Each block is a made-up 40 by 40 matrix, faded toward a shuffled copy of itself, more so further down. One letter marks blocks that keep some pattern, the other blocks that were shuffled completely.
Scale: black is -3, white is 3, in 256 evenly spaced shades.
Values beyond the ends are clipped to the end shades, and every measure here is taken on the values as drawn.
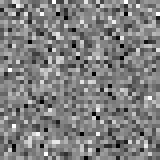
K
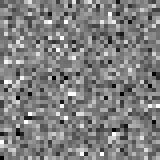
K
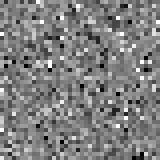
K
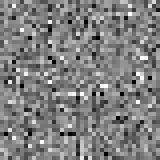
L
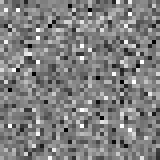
L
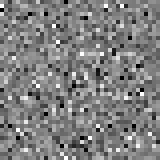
K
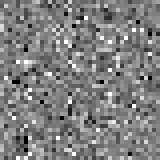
L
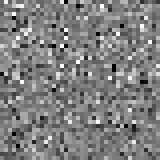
L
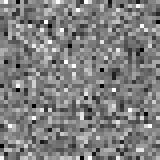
L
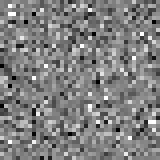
L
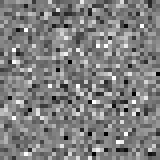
L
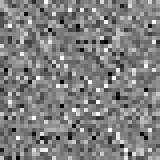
K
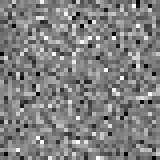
K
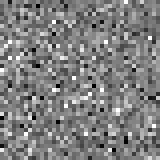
L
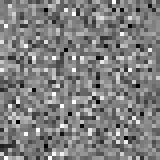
L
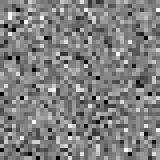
K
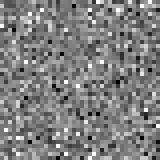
K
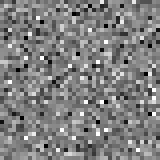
K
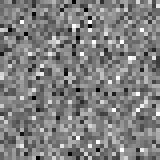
K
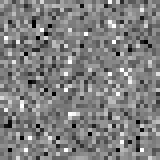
K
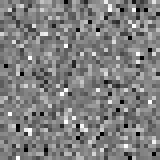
L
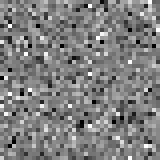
L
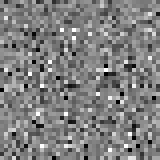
L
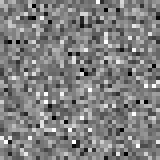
K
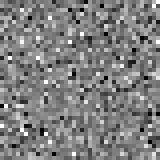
L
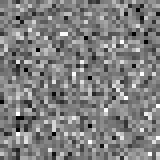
L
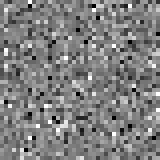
L
